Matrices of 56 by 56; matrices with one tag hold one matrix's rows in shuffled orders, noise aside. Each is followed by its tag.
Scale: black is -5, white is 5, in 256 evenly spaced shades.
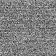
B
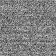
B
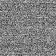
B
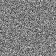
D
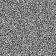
D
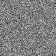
D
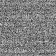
B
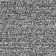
B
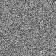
D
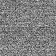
B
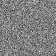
D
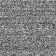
B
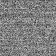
B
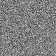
D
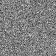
D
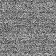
B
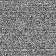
B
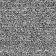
B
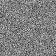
D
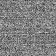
B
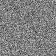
D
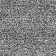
B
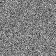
D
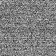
B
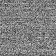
B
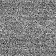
B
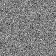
D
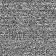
B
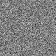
D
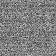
B
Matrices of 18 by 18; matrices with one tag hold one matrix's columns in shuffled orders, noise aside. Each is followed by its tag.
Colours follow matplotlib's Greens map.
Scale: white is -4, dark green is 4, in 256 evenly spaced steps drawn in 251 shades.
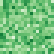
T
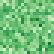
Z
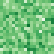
Z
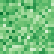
T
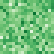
T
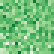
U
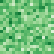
T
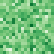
Z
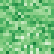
U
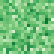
Z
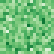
Z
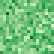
T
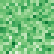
U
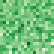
U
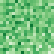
U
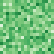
T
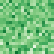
U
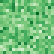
T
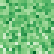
U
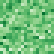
T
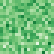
U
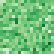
Z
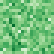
Z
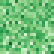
U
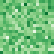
T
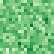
Z
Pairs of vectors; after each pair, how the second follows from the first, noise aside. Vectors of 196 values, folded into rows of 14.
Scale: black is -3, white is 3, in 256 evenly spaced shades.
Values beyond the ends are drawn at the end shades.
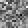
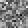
copied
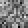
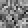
wrapped around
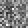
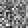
copied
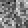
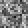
wrapped around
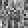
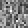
wrapped around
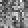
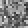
wrapped around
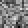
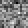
wrapped around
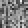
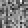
copied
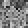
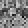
wrapped around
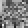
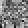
copied
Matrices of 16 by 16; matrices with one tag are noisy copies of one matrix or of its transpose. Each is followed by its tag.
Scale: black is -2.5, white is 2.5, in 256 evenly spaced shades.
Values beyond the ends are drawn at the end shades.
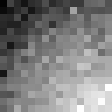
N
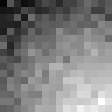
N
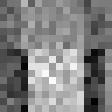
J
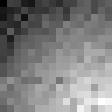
N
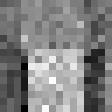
J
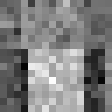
J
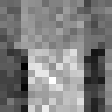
J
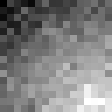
N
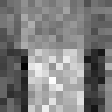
J
